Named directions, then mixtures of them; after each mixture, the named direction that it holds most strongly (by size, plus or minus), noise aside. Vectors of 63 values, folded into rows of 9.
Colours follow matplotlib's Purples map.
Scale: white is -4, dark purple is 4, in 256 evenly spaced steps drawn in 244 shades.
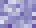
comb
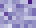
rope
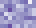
rope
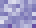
comb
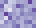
rope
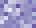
comb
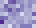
comb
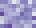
comb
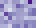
rope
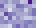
rope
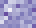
comb
